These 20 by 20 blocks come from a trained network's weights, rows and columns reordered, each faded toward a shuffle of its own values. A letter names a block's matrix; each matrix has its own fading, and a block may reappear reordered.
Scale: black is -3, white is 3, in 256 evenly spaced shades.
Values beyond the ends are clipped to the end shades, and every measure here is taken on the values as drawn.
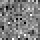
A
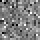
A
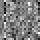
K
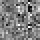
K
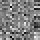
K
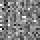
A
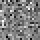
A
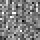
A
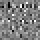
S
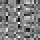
K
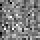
A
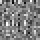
S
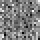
A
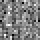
A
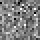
A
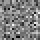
S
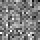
A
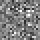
S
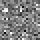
S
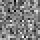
S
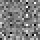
S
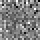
A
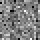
A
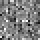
A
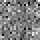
A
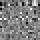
S
